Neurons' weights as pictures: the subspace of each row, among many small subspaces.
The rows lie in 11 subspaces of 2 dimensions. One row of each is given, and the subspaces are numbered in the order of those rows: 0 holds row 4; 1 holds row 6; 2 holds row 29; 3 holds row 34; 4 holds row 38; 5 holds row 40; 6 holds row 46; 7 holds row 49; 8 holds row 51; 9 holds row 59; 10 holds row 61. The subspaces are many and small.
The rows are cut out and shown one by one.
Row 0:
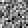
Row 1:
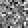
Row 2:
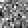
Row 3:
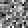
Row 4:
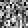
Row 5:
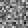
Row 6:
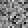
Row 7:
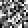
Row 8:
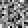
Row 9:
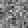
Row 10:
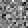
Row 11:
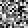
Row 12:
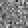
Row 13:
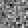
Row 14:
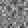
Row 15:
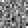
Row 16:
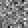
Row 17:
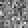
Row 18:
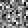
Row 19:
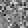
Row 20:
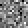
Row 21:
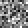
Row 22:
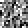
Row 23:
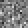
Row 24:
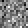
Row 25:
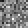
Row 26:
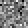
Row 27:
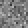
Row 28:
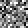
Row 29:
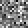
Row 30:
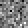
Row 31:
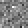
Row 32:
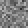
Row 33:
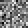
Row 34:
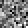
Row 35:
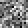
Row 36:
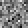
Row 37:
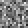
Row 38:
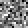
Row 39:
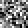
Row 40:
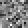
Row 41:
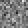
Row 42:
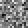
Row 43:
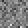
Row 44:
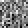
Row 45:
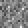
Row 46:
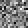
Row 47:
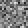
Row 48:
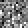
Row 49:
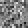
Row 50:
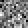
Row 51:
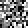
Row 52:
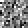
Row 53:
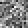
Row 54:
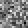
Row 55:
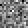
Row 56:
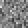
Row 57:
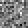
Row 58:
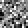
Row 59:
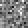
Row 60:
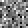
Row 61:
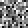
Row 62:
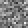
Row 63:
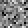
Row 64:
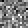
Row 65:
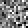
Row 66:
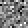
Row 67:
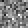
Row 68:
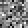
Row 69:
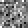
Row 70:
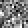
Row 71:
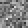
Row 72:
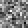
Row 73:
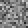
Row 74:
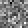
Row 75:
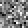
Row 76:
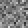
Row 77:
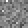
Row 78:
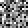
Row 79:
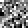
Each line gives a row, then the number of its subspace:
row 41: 0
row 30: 9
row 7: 5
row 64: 10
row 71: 10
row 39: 4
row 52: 2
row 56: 3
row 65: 3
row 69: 7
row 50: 3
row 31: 8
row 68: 8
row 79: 3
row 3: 8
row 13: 3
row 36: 5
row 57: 7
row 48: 9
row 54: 4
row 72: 4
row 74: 1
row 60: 10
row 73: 4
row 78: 7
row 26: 7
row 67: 10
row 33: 2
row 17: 2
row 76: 6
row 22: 2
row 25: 7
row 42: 8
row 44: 9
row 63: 1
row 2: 3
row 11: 2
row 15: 0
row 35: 10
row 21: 1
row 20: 9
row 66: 7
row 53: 10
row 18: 0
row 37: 10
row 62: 1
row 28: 6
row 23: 9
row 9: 4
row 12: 2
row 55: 9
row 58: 3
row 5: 4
